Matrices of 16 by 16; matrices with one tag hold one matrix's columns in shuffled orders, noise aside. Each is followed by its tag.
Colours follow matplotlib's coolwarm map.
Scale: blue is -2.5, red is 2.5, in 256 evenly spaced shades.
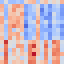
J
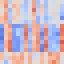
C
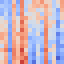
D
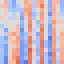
D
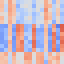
C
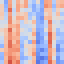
D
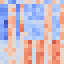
J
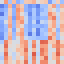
J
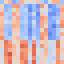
J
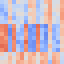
C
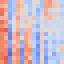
D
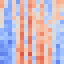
D
